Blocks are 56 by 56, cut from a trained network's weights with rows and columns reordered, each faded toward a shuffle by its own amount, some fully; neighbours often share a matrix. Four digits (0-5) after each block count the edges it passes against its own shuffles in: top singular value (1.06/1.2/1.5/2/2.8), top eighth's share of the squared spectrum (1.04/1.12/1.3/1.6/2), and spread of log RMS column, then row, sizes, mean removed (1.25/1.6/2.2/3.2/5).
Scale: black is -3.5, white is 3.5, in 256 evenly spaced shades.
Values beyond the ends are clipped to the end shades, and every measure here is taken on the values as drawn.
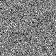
1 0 0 0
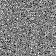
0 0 0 0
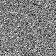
0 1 0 0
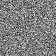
1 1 0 0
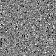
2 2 1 0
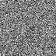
2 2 0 0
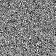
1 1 0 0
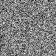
2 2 0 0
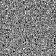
3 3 1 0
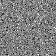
1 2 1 0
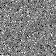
0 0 0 0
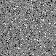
0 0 0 0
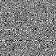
3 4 2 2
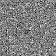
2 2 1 0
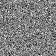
0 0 0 0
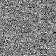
2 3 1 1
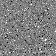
1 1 0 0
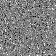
2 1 0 0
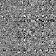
3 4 2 2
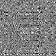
3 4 2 2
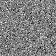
0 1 0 0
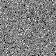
1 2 0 0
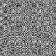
4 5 2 2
